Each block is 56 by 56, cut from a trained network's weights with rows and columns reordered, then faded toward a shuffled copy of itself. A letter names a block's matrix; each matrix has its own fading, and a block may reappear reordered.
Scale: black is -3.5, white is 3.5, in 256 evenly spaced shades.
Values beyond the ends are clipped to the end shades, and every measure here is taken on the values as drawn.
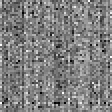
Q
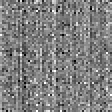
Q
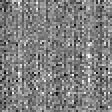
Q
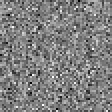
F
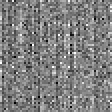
Q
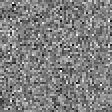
F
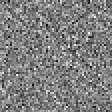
F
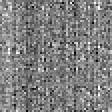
Q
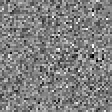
F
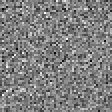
F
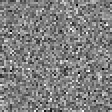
F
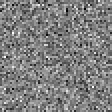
F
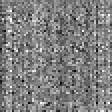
Q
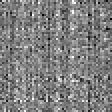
Q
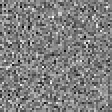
F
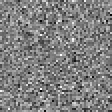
F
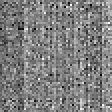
Q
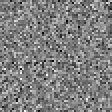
F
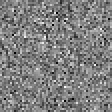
F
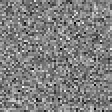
F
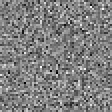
F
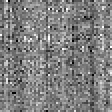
Q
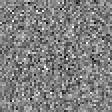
F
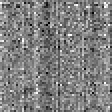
Q
